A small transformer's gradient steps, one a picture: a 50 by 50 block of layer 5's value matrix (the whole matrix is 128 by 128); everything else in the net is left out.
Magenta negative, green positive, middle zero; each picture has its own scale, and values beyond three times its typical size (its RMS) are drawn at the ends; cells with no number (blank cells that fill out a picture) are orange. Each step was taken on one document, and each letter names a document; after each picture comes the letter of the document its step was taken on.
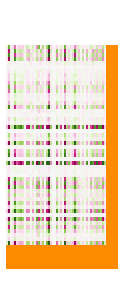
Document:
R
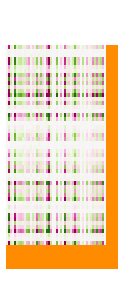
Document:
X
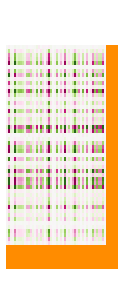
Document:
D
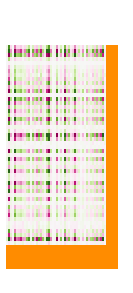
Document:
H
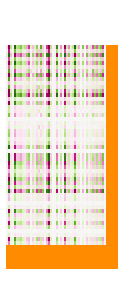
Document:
X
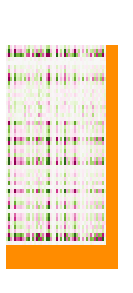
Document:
H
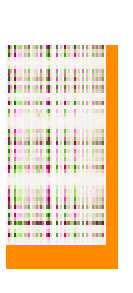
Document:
X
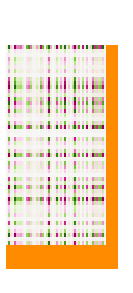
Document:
R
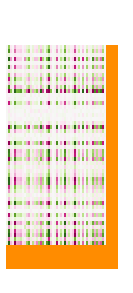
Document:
R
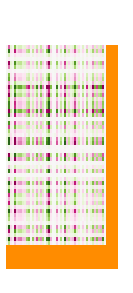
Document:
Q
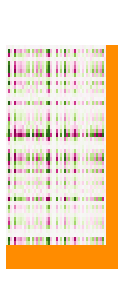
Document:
H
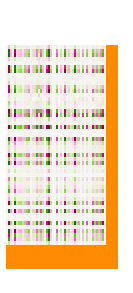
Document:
Q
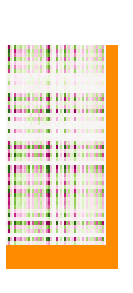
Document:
H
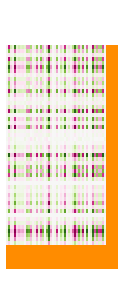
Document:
D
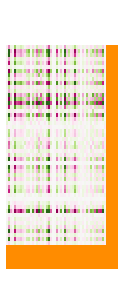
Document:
Q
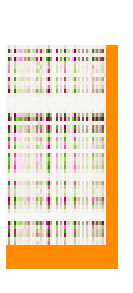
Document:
Q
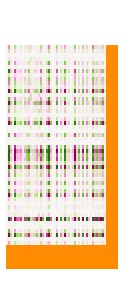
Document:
X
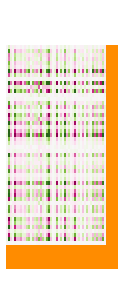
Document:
H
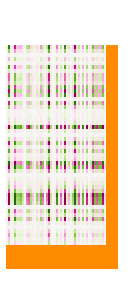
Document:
R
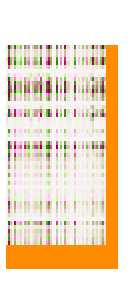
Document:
X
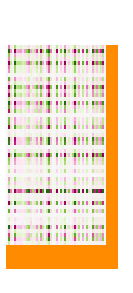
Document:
Q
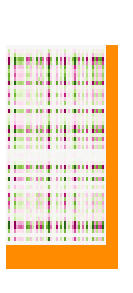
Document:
D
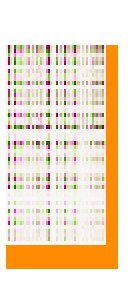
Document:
Q
